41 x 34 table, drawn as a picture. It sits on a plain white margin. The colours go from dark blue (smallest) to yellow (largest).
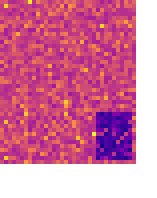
Odd patch: lower, in the bottom right. Ninth with the lowest average: bottom right. Stripes: none.
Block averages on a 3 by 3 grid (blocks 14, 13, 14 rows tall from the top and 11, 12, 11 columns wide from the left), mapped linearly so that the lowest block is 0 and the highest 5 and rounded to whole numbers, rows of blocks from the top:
5 5 5
5 5 5
5 5 0
